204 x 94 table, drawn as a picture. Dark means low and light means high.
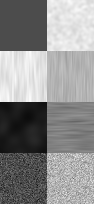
It is made of 4 by 2 panels. Panel 1,1: low, flat. Panel 1,2: very high, blotchy, faint in contrast. Panel 2,1: very high, streaked downward, faint in contrast. Panel 2,2: high, streaked downward, faint in contrast. Panel 3,1: very low, smooth, faint in contrast. Panel 3,2: middling, streaked across, faint in contrast. Panel 4,1: low, fine-grained. Panel 4,2: high, fine-grained.
